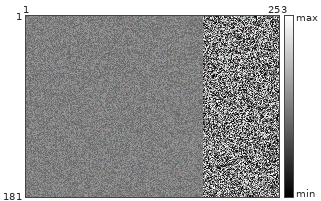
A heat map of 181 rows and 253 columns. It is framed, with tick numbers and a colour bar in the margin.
Stripes: none. Mirror symmetry: none. Seam: vertical, 70% of the way across, the left part calmer. Average level on the scale: 50%.
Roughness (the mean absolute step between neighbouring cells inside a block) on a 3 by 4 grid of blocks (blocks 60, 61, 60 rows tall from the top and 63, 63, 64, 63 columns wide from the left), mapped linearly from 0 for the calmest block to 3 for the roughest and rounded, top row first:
0 0 1 3
0 0 1 3
0 0 1 3
